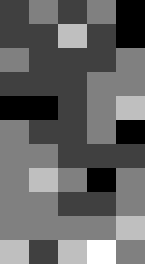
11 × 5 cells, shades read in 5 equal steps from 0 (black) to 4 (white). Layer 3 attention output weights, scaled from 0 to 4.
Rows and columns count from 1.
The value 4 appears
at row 11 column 4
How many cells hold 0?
6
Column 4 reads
2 1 1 2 2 2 1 0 1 2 4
